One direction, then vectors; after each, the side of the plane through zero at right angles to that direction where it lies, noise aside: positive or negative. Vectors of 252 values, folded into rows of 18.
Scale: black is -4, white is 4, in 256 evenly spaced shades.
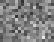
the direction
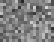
positive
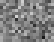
negative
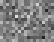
negative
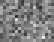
positive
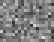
positive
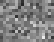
positive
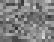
positive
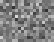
negative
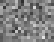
positive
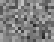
negative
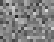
positive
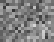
positive
